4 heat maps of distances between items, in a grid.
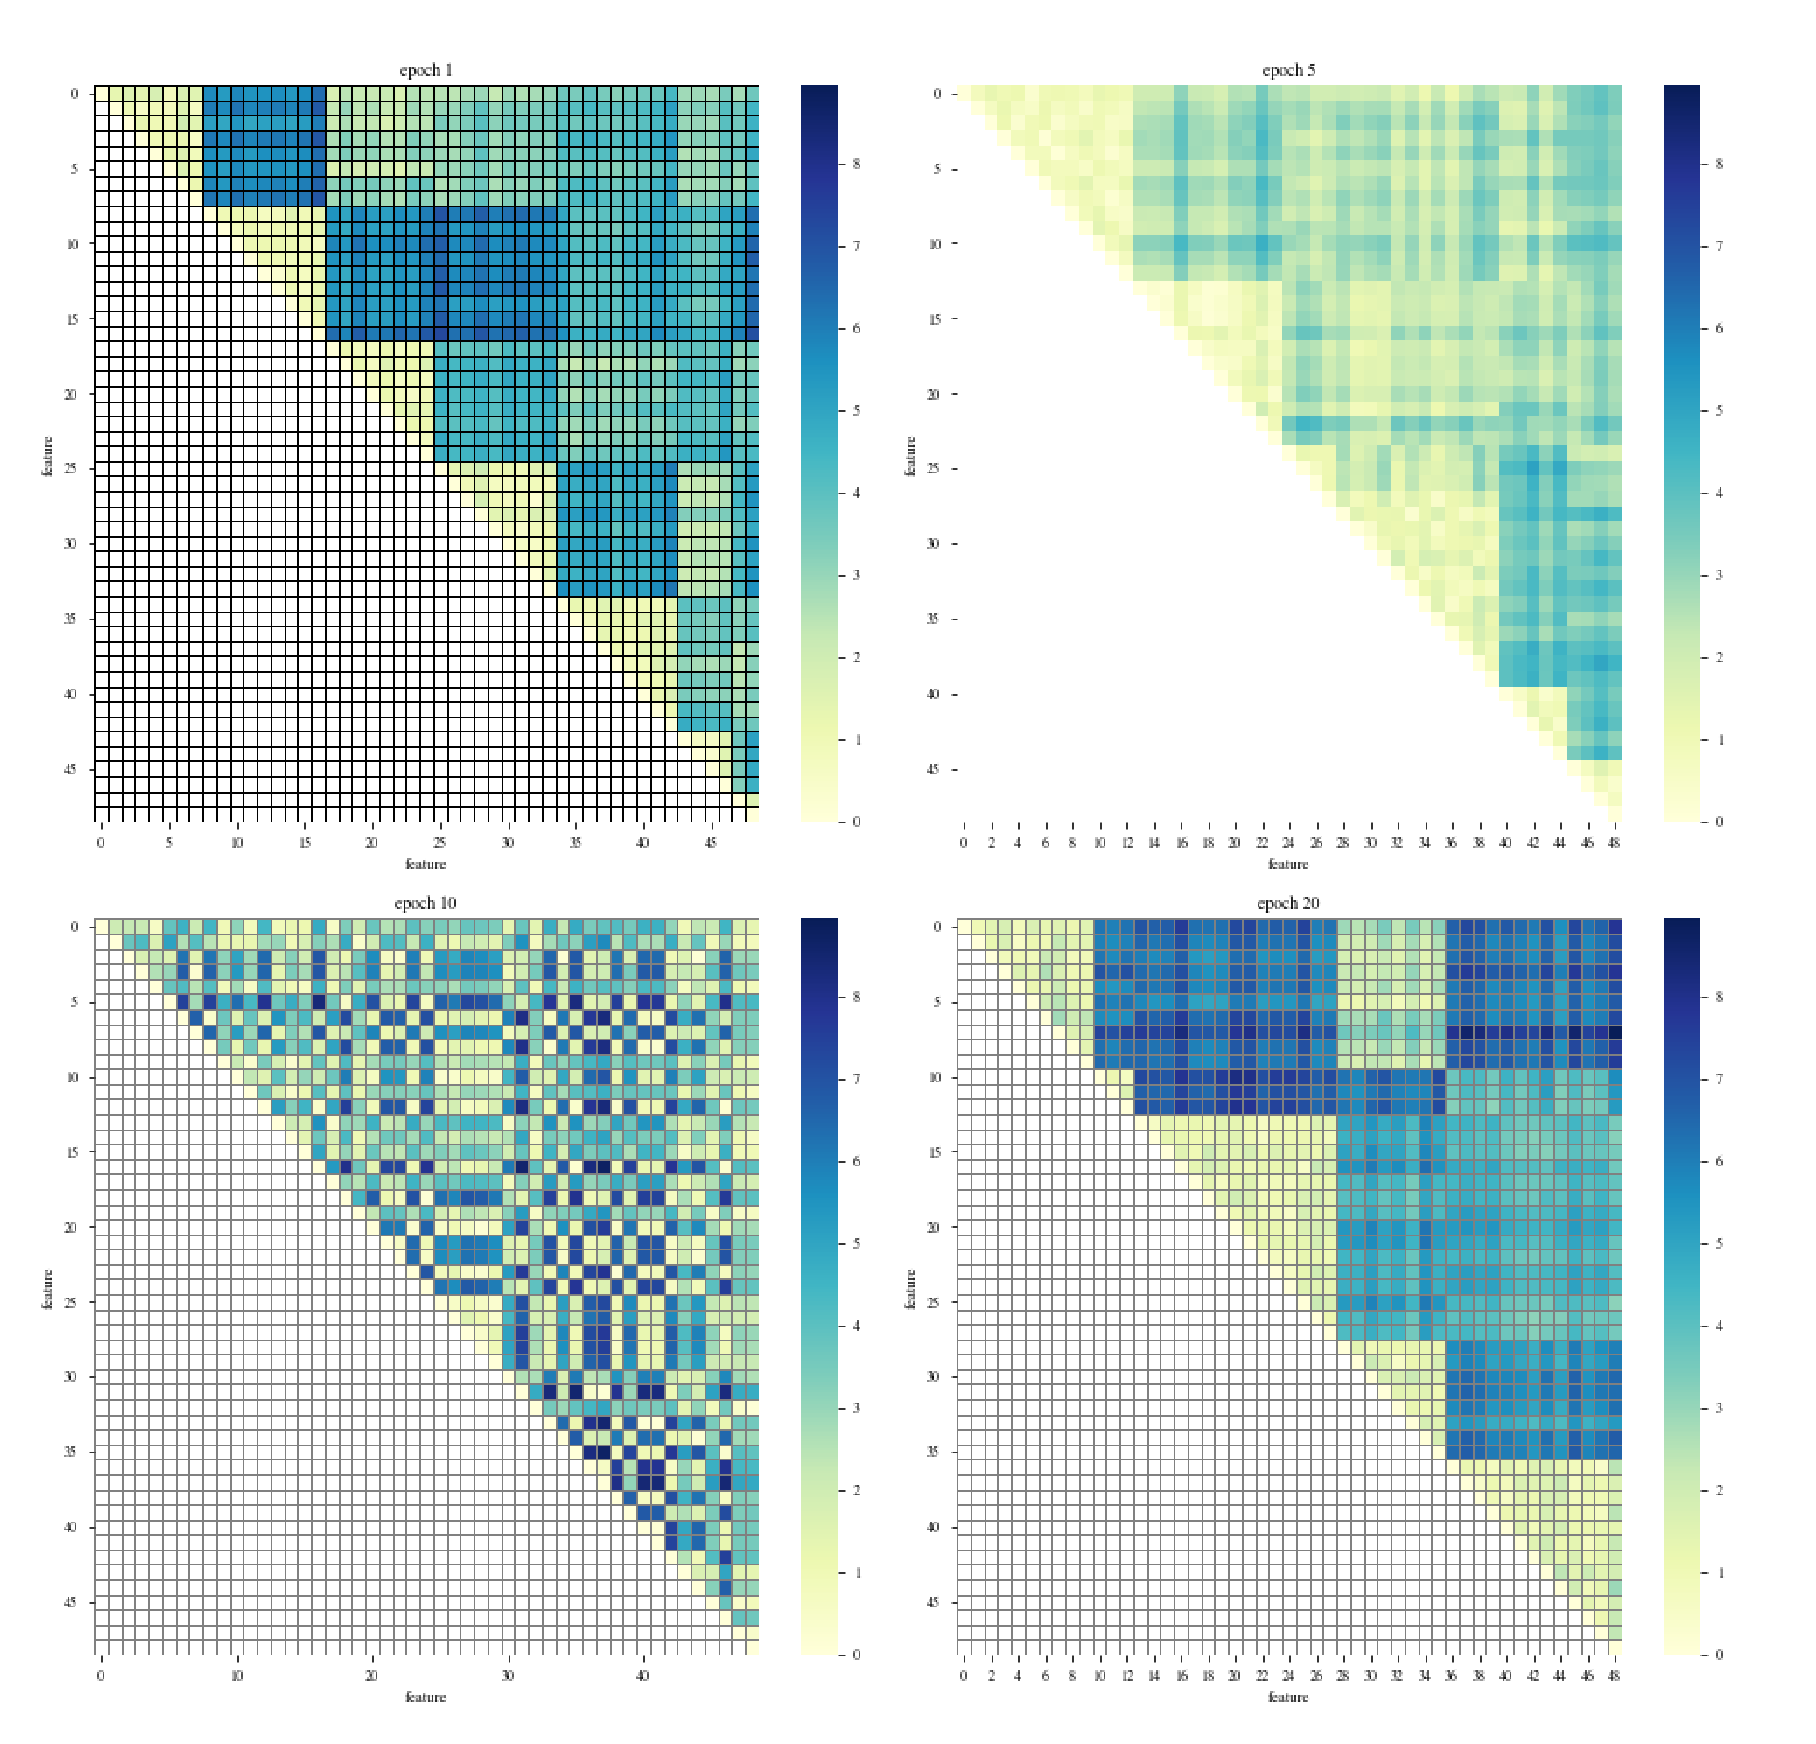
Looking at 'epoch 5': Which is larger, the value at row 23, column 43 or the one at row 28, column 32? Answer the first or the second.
the first
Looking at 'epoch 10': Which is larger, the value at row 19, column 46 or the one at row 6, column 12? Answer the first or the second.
the first
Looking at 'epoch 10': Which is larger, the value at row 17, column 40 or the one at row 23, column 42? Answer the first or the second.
the second
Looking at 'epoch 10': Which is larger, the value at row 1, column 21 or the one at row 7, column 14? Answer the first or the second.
the first
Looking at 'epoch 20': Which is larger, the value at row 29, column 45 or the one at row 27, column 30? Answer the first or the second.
the first
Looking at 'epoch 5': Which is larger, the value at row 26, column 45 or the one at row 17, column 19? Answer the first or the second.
the first
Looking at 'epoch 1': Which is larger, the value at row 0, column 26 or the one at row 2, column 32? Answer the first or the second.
the second
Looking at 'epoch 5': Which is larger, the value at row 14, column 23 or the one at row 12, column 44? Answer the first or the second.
the second
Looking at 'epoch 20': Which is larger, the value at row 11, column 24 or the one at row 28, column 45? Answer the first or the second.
the first
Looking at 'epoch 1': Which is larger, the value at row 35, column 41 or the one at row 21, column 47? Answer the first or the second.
the second
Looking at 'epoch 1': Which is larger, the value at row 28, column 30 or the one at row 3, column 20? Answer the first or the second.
the second
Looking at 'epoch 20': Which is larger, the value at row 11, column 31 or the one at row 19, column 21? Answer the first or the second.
the first
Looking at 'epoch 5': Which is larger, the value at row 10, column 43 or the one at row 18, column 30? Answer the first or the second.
the first
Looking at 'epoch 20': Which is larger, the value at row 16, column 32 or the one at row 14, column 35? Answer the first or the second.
the first
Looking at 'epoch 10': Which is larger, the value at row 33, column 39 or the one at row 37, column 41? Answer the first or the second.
the second
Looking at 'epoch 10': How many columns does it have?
49
